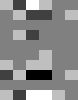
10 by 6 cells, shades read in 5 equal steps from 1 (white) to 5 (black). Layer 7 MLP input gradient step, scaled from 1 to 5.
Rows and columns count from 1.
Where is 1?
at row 1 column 3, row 10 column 3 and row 10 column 4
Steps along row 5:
same same same same same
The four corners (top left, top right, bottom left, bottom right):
2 3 2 3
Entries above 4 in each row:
0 0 0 0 0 0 0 2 0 0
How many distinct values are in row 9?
1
